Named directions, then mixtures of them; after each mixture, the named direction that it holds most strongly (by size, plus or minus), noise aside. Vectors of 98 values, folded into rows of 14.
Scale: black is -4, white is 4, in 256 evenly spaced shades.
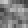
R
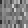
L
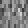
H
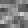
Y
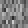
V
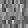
V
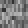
V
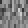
H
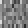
L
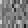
L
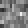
Y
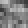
R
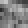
R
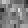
R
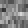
Y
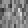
H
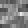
Y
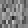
V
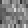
L
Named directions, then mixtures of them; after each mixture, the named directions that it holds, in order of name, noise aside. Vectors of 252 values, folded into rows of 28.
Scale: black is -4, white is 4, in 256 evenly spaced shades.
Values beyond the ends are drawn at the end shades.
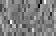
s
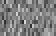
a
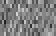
a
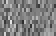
a, s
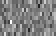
a, s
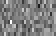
a, s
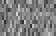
a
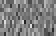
a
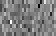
s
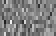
a, s
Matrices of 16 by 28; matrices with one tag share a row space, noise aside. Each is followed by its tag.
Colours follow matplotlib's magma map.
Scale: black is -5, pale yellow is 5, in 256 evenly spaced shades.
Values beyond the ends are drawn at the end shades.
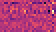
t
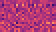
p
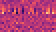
p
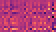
t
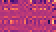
t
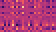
p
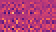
p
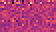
p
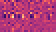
p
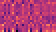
p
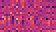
p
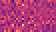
p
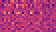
p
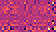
t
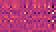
t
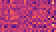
t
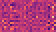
t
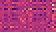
t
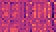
t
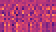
p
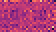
t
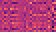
t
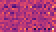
t
